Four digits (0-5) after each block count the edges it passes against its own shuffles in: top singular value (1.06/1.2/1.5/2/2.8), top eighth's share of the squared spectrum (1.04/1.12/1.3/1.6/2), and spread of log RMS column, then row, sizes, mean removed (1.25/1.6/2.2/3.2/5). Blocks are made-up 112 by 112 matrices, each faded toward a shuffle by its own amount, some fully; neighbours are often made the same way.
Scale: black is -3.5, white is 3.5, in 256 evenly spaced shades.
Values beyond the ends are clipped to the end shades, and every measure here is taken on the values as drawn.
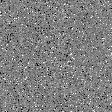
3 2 1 0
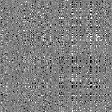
5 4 3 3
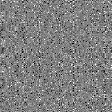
4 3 3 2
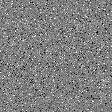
1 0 0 0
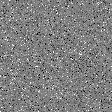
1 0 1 0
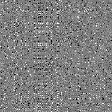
4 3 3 2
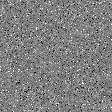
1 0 0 0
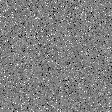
1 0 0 0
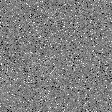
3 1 0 0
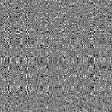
5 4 3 3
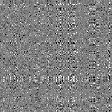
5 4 3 3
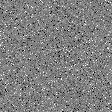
0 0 0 0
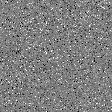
2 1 0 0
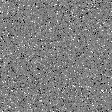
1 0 0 0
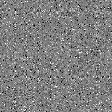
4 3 2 1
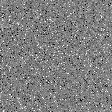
2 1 0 0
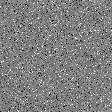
0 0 0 0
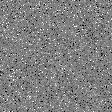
0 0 0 0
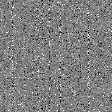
2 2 3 0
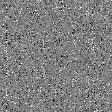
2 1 2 0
